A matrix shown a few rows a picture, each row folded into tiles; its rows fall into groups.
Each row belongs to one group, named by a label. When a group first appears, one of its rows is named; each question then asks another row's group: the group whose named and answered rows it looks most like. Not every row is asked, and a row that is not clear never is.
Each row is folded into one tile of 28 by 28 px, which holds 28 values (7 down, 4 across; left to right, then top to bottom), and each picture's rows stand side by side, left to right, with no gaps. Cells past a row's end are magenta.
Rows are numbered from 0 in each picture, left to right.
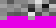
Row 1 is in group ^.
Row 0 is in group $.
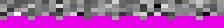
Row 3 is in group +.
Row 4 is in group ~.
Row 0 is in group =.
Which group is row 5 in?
^
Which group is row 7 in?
~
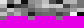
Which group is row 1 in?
+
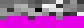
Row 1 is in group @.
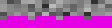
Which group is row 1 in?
^
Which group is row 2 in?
~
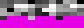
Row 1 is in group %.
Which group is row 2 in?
+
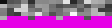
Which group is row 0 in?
%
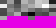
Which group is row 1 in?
+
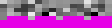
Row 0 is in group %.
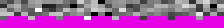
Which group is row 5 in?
+
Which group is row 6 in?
+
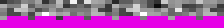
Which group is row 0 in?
%
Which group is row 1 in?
=
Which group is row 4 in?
%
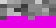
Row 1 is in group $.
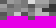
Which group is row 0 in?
=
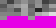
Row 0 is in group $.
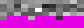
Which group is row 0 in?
^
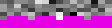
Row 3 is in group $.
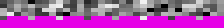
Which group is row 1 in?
%
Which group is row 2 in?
~
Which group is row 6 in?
@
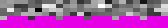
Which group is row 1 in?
@
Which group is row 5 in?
%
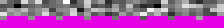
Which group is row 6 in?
+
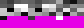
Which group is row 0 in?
@
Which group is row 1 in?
@
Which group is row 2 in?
$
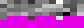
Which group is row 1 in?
+
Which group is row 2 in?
~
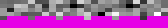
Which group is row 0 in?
@
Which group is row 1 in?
^
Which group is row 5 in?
=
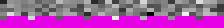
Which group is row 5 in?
~
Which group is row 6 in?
=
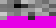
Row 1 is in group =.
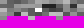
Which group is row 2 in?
^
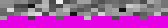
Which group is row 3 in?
$
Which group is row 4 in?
@
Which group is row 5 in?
=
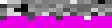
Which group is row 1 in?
=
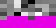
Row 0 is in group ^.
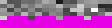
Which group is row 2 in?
%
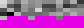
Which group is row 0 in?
~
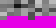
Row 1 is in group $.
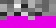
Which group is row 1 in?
~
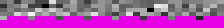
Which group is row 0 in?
$
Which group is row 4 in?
=
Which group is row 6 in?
^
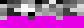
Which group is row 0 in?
%
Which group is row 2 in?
%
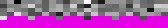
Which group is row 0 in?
$
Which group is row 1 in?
~
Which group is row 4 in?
^
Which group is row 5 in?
@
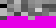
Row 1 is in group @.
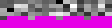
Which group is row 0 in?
@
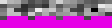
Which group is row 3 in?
@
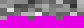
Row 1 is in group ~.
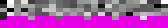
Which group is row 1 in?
%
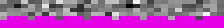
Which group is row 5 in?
$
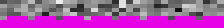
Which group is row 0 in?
%
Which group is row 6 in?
@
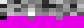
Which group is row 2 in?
^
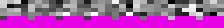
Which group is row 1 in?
+
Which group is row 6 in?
%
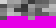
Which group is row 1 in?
%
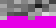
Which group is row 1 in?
$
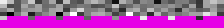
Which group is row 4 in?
=
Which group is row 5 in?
$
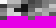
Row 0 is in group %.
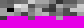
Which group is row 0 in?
@
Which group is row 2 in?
%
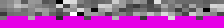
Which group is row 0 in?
+
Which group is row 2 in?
=
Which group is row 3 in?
@
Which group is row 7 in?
@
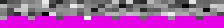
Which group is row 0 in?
%
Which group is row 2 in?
+
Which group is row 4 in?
$
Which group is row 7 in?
@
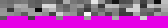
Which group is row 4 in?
%
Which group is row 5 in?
$
